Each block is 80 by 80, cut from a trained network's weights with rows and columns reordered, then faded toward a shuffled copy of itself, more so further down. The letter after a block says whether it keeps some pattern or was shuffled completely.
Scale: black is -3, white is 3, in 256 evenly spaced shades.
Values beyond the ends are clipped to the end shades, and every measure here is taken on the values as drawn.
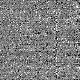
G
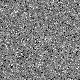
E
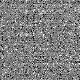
G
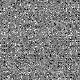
G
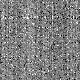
G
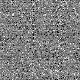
G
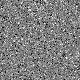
E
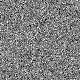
E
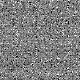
G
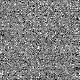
G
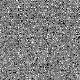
G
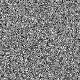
G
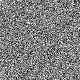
E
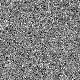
E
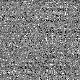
G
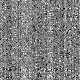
G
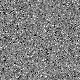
E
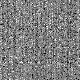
G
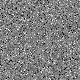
E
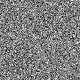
G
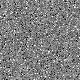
E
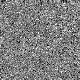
G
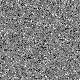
E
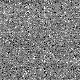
G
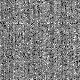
G
